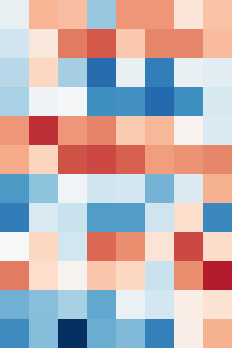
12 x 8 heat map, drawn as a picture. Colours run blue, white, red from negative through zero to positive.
The ninth with the lowest average is the bottom left. The grain runs across in streaks. On average the colour sits 50% of the way up the scale. Stripes running across repeat 3 times from top to bottom. The top middle is the roughest part. The bottom right is the ninth with the highest average.
